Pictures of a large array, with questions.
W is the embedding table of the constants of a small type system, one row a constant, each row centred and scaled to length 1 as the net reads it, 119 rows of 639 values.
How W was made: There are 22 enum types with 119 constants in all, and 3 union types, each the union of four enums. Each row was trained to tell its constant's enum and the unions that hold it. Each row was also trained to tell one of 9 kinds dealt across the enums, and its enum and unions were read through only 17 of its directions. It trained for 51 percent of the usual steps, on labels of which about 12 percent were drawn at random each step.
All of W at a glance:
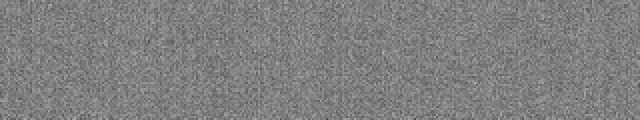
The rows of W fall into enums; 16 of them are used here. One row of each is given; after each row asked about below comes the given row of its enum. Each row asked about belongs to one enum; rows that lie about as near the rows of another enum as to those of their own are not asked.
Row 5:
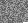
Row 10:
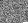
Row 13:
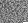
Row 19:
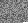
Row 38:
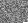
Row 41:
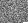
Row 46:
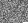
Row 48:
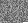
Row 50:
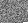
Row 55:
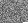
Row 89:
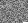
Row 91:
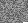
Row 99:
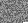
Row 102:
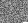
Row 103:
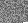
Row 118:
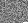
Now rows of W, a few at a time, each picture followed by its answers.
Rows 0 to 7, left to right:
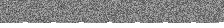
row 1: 50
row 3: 50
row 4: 99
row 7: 5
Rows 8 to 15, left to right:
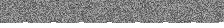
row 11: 41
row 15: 19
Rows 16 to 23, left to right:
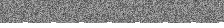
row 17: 103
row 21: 50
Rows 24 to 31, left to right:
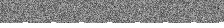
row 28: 55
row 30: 13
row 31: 55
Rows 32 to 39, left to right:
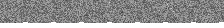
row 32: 41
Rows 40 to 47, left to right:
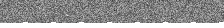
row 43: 38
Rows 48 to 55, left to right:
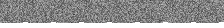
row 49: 89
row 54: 103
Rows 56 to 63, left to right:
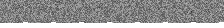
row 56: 89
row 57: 50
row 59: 89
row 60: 48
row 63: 19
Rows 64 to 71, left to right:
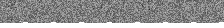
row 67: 46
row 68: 19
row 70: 99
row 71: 102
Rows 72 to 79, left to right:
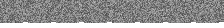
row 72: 91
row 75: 19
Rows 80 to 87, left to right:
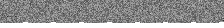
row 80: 55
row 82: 103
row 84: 38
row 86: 50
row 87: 118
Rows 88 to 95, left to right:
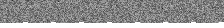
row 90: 5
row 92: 91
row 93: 55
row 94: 118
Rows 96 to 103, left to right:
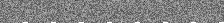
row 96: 46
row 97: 19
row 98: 5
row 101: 91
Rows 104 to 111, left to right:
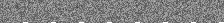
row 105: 102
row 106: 89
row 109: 5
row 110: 99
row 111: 91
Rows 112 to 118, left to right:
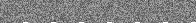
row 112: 99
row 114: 48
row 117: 5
